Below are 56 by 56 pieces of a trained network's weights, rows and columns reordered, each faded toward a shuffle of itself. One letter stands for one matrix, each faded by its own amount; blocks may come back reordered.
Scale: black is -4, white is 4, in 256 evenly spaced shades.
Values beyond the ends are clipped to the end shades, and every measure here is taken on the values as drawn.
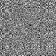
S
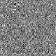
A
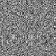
S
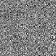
A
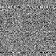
S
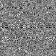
S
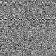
S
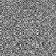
S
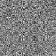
S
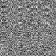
S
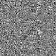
A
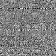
S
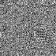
A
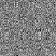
S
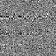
S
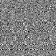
S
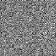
A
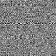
S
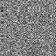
S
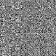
A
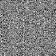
A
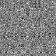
S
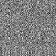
S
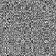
S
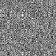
S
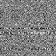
S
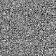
A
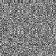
S
